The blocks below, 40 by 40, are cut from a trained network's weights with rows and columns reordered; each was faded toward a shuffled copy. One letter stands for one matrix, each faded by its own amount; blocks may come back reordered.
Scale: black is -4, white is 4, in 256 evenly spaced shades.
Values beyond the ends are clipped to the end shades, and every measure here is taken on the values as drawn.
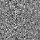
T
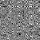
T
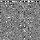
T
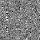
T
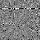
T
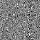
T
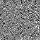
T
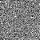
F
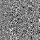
T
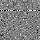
T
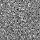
F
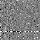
T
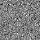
F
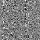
T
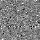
F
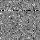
T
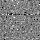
F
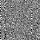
T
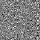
T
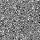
F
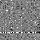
T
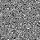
F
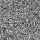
F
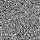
F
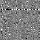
T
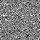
F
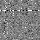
T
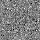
F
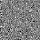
T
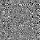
T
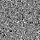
F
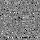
F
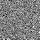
F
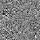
T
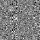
T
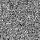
F
